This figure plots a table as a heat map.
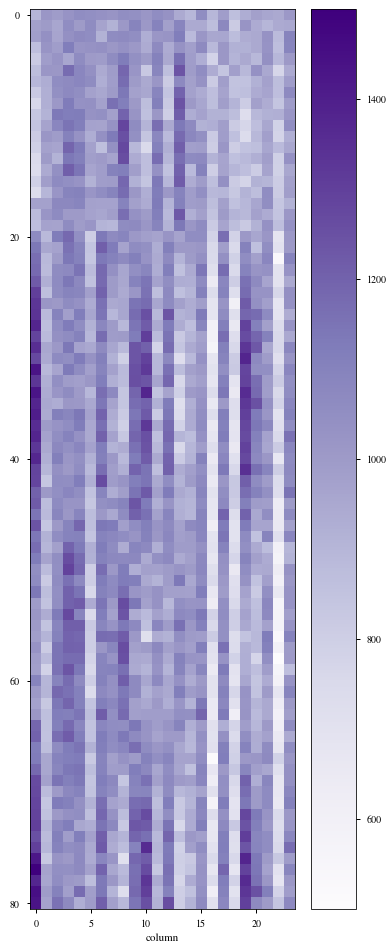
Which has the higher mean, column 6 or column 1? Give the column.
6
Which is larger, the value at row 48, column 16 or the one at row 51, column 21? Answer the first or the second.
the second
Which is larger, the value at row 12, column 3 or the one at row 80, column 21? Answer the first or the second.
the first
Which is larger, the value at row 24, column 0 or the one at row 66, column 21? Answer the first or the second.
the first
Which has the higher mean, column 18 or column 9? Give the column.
9
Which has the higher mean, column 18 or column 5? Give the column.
5
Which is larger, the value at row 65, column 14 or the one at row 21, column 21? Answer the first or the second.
the second
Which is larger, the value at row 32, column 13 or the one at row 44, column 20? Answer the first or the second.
the second
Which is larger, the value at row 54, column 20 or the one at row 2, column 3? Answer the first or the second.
the second
